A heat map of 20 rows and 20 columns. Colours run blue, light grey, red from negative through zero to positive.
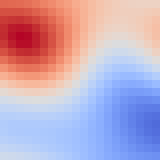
No lone cell stands out from its neighbours. The ninth with the highest average is the top left. The bottom right is the ninth with the lowest average. There is an overall slope up to the top left. Overall the values sit about 50% of the way up the scale.
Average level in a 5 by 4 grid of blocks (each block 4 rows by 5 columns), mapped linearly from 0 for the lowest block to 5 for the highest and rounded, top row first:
5 4 3 3 | 5 4 2 2 | 3 3 1 1 | 2 2 1 0 | 2 1 1 0
